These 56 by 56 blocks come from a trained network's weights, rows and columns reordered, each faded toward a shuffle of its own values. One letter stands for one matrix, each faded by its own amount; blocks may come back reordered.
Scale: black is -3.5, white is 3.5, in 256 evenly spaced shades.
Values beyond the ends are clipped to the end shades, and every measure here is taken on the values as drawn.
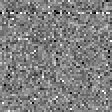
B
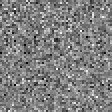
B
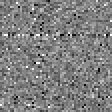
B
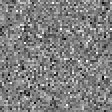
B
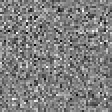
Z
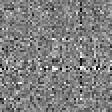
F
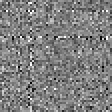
F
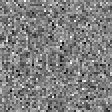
B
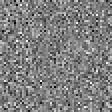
Z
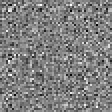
Z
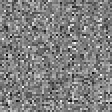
Z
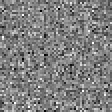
Z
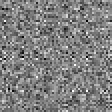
Z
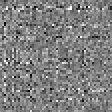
F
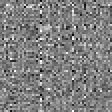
F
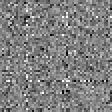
F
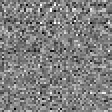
Z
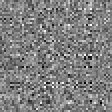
Z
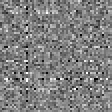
F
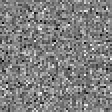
B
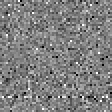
B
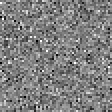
B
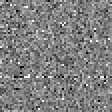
B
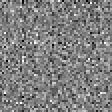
Z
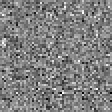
Z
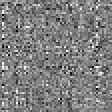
F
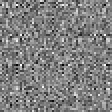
Z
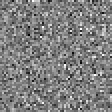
Z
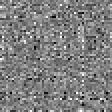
F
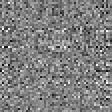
Z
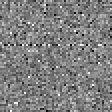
B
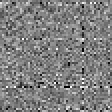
F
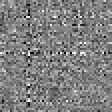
F
